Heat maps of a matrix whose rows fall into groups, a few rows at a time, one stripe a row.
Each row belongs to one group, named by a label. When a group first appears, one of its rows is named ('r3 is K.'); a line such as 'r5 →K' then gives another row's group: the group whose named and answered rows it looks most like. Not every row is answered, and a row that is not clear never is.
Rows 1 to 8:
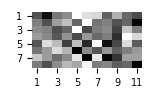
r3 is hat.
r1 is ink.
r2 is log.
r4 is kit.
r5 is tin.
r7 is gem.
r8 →log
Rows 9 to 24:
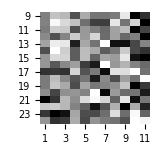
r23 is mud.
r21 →ink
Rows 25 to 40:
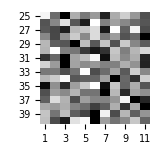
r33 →hat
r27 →mud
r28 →log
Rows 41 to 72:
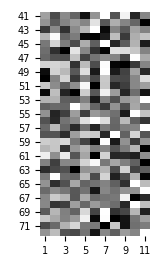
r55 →kit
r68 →kit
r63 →ink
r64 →tin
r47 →kit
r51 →gem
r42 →log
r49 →tin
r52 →tin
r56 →ink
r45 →tin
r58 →mud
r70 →gem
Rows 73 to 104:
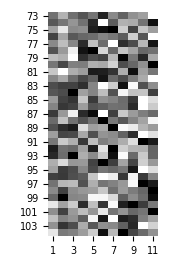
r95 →kit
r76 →ink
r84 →mud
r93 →mud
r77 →tin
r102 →gem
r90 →kit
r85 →kit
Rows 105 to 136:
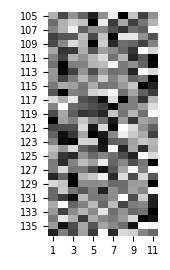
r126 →log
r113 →kit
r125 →kit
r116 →ink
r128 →mud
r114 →log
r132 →tin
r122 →mud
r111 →log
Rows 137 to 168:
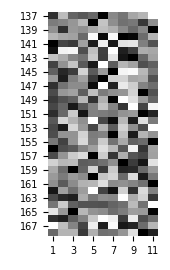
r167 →gem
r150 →ink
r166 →ink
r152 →hat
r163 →mud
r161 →log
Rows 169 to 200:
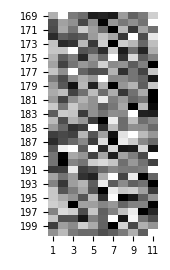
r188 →tin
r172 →ink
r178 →log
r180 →tin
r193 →log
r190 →ink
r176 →log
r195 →gem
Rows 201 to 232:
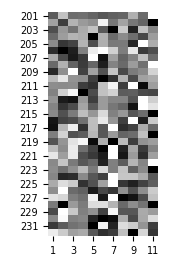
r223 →log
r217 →tin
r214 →kit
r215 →log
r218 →tin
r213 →kit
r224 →mud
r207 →hat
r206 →ink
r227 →gem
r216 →ink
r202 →log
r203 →hat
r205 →kit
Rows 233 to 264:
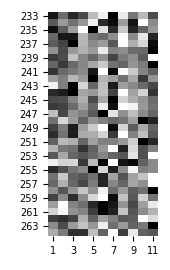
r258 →log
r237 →mud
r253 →ink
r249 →mud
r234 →hat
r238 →log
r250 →mud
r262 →kit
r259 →mud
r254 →gem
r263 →log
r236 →mud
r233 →mud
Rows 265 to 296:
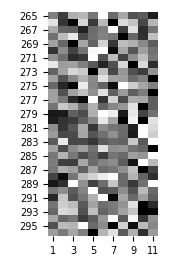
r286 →kit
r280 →ink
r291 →mud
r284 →log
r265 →log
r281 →kit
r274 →log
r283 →ink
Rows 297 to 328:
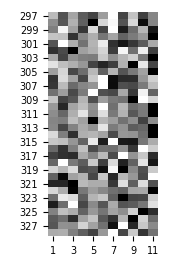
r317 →mud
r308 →hat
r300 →tin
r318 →tin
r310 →log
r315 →gem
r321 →mud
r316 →kit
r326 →hat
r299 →tin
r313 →log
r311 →log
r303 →log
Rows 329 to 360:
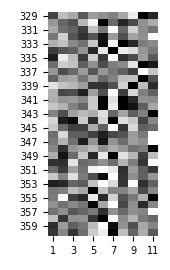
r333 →gem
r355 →tin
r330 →gem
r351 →ink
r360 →mud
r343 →log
